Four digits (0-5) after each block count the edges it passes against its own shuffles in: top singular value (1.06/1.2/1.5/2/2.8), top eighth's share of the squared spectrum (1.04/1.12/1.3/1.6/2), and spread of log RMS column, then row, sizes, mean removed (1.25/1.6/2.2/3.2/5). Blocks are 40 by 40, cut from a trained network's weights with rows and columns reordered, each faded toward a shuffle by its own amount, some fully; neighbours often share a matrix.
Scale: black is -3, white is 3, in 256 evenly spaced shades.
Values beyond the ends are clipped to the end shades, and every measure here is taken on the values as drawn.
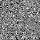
2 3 1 1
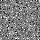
0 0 0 0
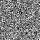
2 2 0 0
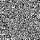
2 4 1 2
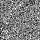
0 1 0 0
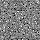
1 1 0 0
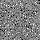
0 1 0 0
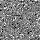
0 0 0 0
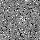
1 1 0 0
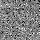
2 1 0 0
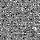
1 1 1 0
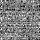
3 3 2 1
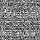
3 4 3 1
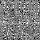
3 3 2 0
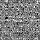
2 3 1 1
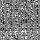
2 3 3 0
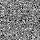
1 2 1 1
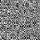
3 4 2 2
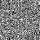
2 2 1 0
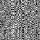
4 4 2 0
